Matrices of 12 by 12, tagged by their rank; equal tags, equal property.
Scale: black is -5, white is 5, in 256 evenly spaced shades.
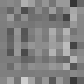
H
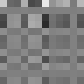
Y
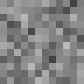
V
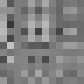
H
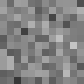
V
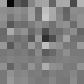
H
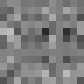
H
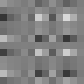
Y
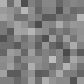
V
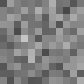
V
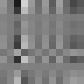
Y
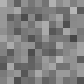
V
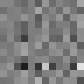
H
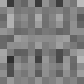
H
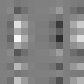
Y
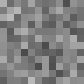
V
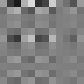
Y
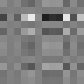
Y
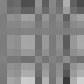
Y
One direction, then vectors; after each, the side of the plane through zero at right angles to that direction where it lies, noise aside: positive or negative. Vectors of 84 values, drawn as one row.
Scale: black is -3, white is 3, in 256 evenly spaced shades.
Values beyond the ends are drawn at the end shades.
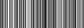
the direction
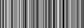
positive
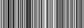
negative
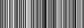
positive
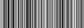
negative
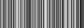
negative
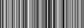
positive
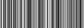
negative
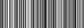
positive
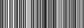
positive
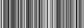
negative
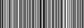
positive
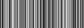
positive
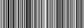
negative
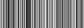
negative
